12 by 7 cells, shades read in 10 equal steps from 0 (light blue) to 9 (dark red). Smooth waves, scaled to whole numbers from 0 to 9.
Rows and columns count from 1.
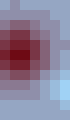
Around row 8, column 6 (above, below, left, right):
3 1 3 1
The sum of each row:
15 19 26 34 41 43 39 28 18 15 13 14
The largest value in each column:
8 9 9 7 5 3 3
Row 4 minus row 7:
-1 -1 -1 -1 -1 0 0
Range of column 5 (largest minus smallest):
3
